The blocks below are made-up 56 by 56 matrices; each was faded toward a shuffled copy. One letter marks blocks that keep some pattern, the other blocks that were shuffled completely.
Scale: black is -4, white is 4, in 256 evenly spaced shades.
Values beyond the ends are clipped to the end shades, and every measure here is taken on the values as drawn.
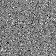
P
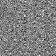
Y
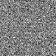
Y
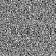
Y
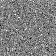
P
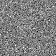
P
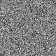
P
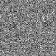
Y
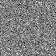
P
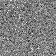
P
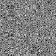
Y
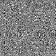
Y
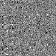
Y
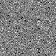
Y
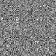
Y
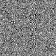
Y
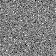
P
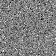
P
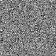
Y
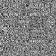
Y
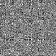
Y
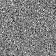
P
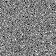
P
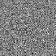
Y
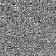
Y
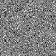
Y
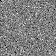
P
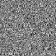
Y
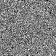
P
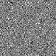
Y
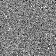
P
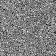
P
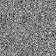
Y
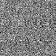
Y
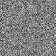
Y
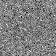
P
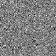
Y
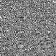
Y
